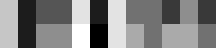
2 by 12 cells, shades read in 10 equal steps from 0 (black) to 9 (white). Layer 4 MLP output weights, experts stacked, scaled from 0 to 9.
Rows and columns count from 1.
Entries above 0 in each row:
12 11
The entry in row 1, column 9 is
4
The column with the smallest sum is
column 6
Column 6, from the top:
1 0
